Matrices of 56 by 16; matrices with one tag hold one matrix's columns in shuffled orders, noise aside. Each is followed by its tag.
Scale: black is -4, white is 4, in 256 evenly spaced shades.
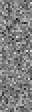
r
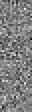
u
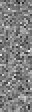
u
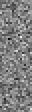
r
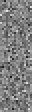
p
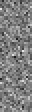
u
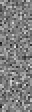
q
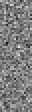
q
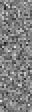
q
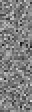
q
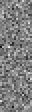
q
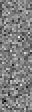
r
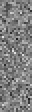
r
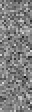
u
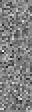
p
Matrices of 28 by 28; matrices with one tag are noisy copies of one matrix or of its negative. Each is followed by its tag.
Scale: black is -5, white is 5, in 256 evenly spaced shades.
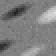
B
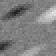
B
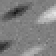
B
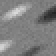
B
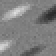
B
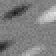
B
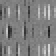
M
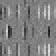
M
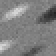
B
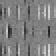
M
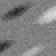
B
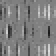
M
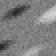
B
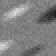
B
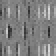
M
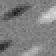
B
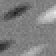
B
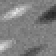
B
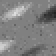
B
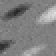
B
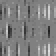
M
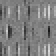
M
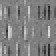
M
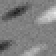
B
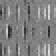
M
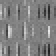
M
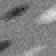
B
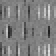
M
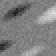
B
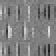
M
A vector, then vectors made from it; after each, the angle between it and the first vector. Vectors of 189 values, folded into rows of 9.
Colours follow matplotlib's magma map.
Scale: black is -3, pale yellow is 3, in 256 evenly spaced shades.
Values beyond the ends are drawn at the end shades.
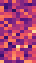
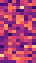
orthogonal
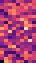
partly opposed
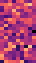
nearly opposite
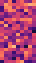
nearly opposite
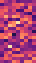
orthogonal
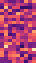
orthogonal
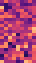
nearly parallel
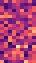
nearly parallel
